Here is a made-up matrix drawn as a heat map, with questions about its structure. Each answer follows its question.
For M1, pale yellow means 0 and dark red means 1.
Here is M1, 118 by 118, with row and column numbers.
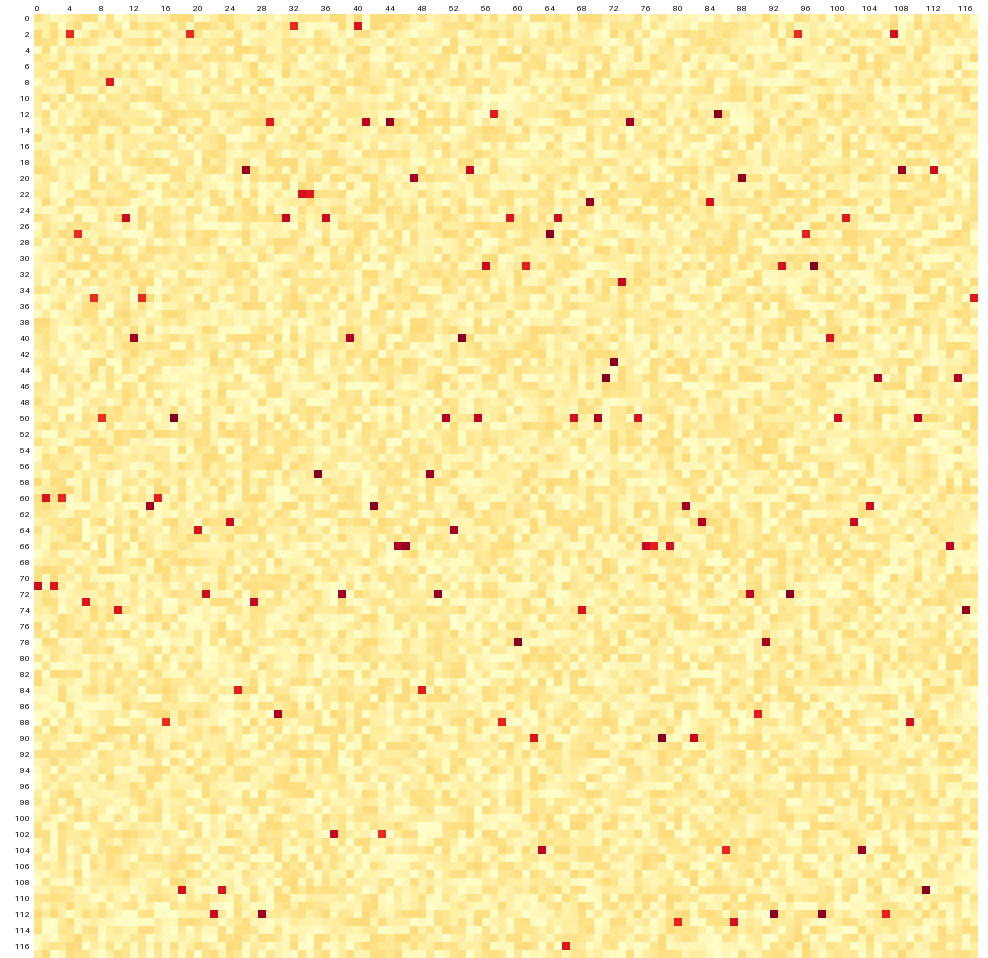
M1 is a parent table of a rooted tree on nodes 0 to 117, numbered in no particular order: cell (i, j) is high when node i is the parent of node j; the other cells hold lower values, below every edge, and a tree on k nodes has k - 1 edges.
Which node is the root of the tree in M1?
113
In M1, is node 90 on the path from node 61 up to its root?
yes
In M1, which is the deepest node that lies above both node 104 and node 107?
2
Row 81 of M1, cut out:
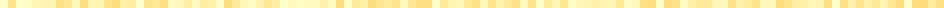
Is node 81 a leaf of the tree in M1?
yes
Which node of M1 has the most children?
50
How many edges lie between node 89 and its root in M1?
37
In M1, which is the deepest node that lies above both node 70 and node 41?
13
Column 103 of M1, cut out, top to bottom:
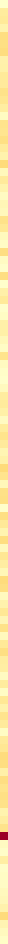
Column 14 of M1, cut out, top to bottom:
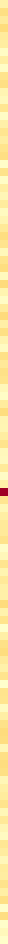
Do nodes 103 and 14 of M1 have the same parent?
no
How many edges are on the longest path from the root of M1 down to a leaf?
39
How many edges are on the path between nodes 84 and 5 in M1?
7
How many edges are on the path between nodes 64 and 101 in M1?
7
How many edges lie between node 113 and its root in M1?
0
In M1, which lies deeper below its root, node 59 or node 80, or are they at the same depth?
node 59
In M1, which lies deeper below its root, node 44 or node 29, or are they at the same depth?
the same depth
